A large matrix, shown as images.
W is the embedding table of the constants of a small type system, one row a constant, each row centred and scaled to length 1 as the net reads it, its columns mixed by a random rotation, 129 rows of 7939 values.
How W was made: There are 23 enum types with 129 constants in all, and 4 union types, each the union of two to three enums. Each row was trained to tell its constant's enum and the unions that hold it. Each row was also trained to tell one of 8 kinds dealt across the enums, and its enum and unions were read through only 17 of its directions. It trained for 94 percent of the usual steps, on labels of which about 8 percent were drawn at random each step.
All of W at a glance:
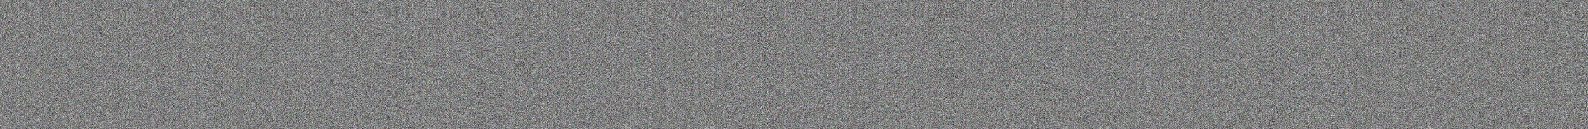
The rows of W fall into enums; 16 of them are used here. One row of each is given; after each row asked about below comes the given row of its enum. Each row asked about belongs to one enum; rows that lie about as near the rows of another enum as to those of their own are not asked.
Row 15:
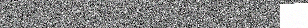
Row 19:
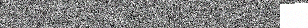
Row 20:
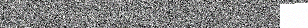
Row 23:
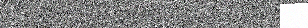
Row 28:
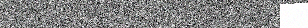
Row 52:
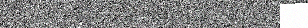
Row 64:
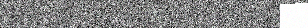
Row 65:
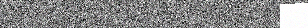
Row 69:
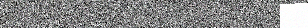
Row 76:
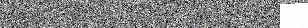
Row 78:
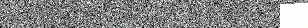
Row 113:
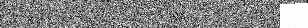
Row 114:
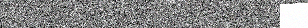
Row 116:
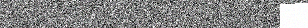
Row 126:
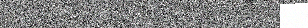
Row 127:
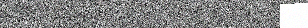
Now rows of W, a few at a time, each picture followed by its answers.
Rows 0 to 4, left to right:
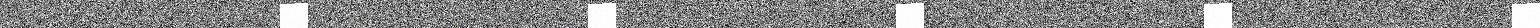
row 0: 15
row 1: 28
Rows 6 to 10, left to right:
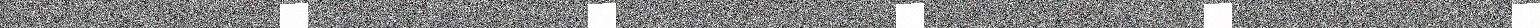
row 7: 20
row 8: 116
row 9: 113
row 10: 76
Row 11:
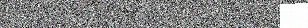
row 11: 116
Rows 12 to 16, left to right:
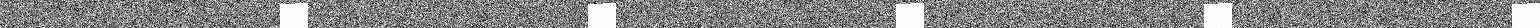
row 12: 69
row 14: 69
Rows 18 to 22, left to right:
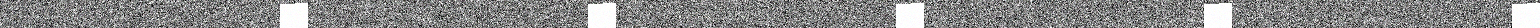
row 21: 126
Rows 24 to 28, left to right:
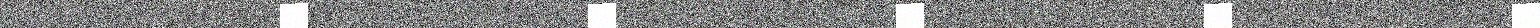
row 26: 15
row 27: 20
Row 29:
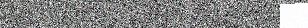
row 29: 113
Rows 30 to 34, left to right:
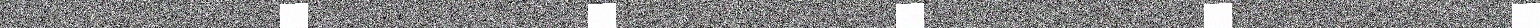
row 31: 126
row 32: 15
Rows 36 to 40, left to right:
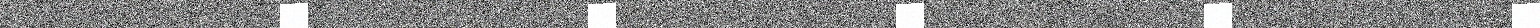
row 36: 114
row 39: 19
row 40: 76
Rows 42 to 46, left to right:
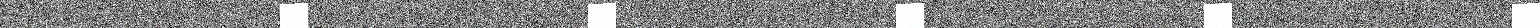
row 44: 23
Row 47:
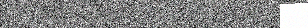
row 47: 116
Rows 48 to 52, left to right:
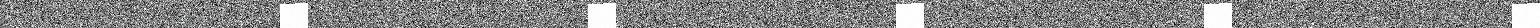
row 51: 126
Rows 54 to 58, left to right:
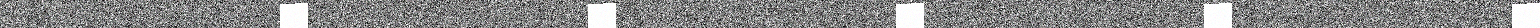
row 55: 116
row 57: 69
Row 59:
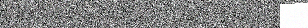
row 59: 64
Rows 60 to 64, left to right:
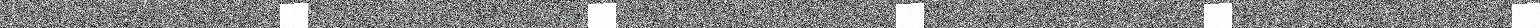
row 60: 23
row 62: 20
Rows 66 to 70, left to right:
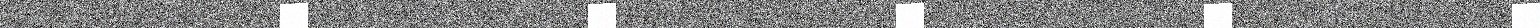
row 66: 114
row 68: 113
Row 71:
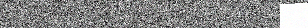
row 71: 69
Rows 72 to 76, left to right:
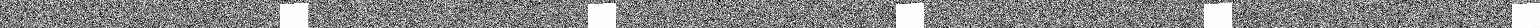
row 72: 28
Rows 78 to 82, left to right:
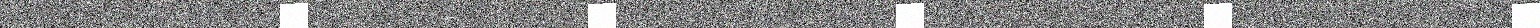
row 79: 52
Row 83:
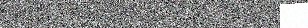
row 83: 64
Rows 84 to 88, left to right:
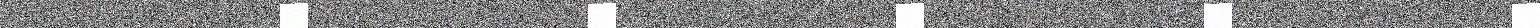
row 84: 23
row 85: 78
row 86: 23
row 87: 76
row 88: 23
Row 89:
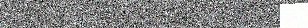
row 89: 114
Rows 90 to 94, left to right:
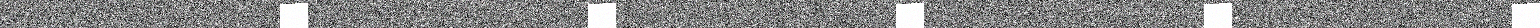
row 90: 64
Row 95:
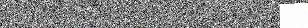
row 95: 116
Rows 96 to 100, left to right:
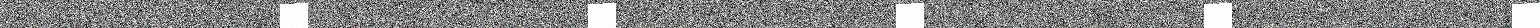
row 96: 20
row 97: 69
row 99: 19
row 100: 64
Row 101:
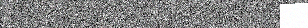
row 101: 127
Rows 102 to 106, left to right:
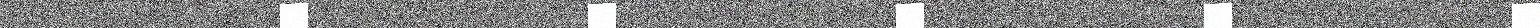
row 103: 126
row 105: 20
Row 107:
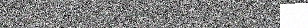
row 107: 52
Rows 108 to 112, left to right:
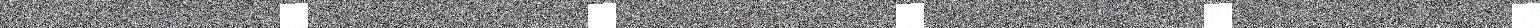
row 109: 127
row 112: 19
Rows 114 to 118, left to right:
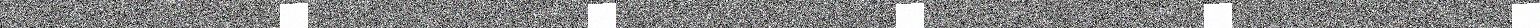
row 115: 28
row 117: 15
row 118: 64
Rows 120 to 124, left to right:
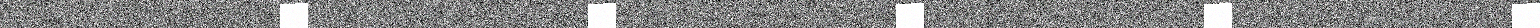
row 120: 19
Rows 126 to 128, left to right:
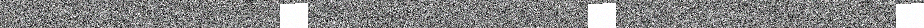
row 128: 52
